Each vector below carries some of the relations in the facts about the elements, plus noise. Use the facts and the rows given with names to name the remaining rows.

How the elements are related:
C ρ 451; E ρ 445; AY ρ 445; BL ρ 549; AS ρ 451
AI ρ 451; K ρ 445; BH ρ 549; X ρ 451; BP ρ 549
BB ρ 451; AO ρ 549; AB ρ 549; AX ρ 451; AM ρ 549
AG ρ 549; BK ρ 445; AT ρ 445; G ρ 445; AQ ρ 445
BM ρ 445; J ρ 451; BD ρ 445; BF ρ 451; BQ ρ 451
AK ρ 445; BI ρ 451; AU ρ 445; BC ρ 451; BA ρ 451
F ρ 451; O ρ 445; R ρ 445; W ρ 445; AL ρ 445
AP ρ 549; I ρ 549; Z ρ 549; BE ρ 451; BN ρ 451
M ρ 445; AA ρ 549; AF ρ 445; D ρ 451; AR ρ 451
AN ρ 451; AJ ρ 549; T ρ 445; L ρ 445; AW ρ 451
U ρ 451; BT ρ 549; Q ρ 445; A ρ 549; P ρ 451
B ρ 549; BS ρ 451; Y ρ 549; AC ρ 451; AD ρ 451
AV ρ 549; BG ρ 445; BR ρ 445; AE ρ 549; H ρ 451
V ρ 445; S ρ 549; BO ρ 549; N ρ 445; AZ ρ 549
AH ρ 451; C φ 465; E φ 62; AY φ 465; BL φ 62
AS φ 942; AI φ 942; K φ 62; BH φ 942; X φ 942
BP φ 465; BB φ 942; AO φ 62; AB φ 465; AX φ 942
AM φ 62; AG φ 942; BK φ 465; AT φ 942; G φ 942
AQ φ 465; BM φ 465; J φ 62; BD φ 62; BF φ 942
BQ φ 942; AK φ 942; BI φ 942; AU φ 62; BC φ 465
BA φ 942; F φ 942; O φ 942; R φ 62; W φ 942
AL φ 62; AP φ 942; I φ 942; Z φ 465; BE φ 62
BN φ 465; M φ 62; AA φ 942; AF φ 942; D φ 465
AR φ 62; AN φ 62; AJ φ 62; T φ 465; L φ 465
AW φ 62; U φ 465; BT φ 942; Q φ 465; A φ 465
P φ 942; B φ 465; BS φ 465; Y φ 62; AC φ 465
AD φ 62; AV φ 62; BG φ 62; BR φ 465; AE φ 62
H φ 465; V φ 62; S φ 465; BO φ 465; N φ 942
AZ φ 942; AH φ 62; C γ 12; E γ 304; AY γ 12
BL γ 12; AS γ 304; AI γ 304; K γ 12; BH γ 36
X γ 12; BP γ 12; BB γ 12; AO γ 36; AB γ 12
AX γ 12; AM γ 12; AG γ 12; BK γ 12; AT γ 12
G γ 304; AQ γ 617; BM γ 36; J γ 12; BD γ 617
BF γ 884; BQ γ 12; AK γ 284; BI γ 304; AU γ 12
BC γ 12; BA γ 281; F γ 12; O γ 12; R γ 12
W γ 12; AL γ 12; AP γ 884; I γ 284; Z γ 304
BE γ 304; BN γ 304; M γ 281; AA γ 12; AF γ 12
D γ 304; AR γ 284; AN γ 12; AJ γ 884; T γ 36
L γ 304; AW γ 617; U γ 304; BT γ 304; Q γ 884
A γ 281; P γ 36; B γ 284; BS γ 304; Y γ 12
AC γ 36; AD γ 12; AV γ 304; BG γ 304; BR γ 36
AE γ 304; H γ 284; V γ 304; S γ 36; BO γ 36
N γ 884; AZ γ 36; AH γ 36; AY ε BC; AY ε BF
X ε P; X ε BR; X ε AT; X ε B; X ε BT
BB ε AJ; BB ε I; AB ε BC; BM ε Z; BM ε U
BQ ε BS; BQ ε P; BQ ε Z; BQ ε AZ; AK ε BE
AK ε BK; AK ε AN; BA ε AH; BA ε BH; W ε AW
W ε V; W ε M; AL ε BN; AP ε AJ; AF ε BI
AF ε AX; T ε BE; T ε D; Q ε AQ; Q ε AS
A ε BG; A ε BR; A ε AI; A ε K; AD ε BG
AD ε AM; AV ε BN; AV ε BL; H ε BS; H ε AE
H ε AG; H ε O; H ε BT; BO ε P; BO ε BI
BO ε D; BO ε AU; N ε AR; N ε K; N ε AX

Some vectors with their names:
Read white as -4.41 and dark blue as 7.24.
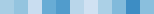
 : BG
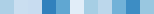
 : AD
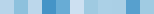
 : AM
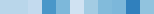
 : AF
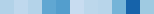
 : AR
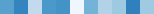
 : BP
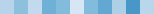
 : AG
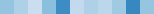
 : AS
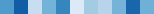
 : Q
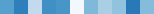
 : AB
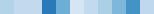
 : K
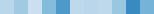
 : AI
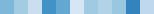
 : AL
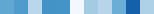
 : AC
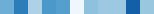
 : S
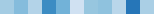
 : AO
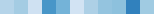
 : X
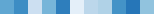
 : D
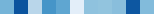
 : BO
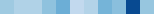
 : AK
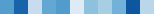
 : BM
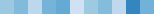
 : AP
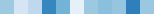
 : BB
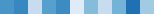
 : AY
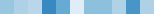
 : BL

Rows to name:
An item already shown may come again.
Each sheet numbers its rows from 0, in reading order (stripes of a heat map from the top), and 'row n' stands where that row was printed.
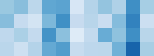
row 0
AJ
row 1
BE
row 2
AT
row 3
AR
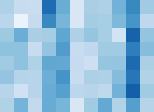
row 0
AD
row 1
AX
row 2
I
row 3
G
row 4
BD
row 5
AW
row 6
AR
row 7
AG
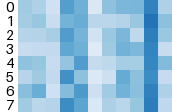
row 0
BQ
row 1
N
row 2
BH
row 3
P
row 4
G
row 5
AT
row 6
AE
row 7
AH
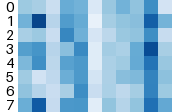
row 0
O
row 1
BO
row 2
AU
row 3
AQ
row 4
BR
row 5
BF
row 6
AS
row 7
A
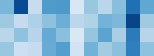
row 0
A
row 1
AK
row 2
AZ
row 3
BA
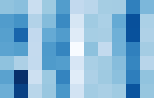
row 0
G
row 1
AQ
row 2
BM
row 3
BC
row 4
M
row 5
Z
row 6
B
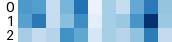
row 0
BN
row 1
H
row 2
AH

